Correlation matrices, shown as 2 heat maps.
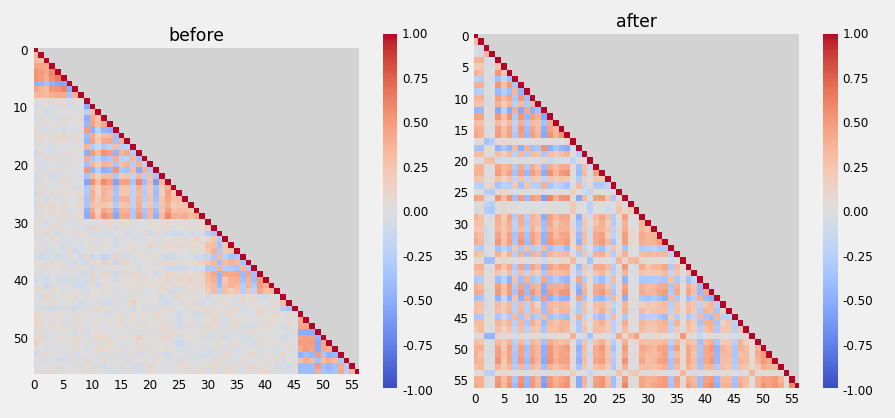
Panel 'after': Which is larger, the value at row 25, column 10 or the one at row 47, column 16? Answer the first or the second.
the second
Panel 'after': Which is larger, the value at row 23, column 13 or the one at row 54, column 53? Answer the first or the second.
the first
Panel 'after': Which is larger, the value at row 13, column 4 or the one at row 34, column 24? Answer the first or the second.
the first
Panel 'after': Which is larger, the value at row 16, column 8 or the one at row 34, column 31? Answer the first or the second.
the first
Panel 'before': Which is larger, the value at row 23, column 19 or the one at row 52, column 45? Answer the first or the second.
the second
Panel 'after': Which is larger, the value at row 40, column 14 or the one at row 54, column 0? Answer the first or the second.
the first
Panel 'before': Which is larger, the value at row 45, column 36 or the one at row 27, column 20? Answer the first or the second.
the second
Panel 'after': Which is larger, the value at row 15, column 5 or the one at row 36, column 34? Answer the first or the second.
the first
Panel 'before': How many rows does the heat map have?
57
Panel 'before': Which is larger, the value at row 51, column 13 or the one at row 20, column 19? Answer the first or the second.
the first
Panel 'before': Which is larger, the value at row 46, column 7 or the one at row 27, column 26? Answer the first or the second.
the second
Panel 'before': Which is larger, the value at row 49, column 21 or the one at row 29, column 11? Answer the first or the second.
the second
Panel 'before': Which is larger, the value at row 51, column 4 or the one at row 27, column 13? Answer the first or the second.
the second
